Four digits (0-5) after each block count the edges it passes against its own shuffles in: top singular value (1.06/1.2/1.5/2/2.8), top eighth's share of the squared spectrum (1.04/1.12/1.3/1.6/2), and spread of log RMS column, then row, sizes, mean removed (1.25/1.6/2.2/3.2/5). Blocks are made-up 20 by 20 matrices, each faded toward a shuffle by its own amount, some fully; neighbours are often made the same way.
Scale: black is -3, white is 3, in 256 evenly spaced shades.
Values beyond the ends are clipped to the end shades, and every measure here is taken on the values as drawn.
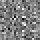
3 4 1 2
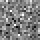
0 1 0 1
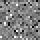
0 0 0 0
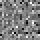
2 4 1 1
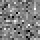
0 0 0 0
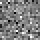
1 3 1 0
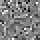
0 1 0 0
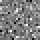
1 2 0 0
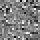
2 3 0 1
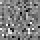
2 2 0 0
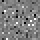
0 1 0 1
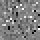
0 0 0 0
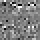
2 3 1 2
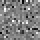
0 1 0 1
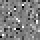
0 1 0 0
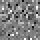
2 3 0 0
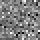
0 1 0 0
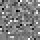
0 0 0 0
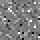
0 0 0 0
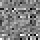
3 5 1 3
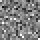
0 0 0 0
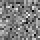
0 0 0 0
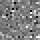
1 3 1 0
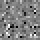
1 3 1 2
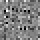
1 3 2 2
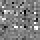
1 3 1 2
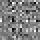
3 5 2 2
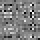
3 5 2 2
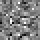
3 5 2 1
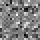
3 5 2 2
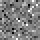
0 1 0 0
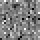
1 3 0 0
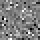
1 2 0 1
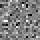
2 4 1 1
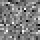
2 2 0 1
